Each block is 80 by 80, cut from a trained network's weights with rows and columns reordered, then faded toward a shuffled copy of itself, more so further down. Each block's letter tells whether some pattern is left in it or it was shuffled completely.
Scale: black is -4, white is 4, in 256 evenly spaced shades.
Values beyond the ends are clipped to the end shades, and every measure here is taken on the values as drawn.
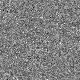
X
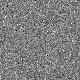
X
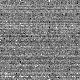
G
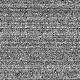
G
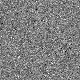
X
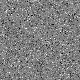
X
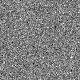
X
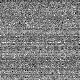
G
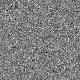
X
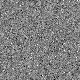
X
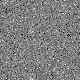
X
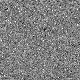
X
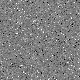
X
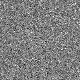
X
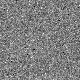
X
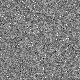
X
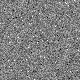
X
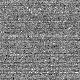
G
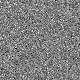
X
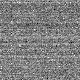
G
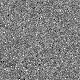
X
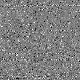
G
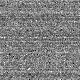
G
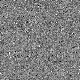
G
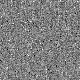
G
